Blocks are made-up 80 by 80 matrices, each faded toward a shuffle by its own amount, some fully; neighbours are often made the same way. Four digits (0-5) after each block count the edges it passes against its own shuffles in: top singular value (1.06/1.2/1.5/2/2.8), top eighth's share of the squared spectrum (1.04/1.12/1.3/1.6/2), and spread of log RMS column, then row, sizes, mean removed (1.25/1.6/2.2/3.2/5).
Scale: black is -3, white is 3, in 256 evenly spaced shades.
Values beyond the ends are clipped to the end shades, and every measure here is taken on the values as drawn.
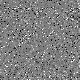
2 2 0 1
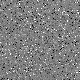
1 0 0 0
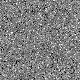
0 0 0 0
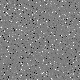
0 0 0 0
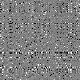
4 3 2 2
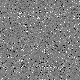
3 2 0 1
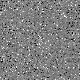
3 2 0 1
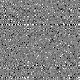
4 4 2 2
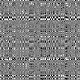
5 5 3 4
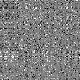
4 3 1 2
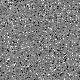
2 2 0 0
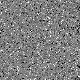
2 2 0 1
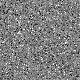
0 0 0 0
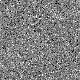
2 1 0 0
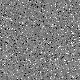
0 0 0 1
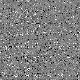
1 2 2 2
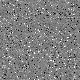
0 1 0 0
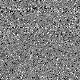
1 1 0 2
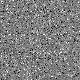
1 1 0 1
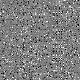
3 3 2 1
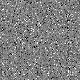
3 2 1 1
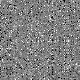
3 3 2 1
